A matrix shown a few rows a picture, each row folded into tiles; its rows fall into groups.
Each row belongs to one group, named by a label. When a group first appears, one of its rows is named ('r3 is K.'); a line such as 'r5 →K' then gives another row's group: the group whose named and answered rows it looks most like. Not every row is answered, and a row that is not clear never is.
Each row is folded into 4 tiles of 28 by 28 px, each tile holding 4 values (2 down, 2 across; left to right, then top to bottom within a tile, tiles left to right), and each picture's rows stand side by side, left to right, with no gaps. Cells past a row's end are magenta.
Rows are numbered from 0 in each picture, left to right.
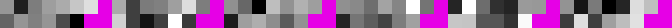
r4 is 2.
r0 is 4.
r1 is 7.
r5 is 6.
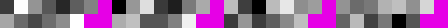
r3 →4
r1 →2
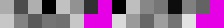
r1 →2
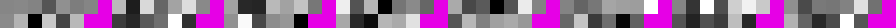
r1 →7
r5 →4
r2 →4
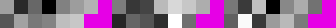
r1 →7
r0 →6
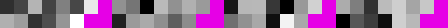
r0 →2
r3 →7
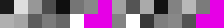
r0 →2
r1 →6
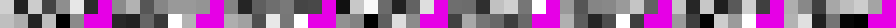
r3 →2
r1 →7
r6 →6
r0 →6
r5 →7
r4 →4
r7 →4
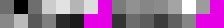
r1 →7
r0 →4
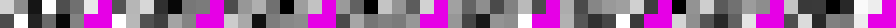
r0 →4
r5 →7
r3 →4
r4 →6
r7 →6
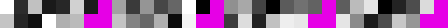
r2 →6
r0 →6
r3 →2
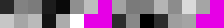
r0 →2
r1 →7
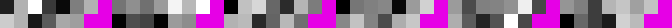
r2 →2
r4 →7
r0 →2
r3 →2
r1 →7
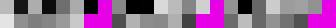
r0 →6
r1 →4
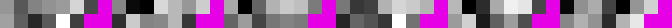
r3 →7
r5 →2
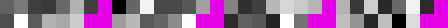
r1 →2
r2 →7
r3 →6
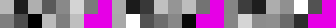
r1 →4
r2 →4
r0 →6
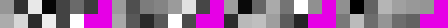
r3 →4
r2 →4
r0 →6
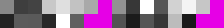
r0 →7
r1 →7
